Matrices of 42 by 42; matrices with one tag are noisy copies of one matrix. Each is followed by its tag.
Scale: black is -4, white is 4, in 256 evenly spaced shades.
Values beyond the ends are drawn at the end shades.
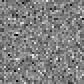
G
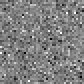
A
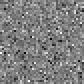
A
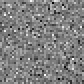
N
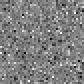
A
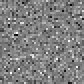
G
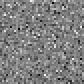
N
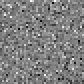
N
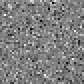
N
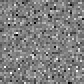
G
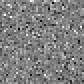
N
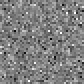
A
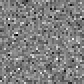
G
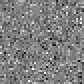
A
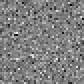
G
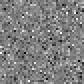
A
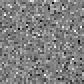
N
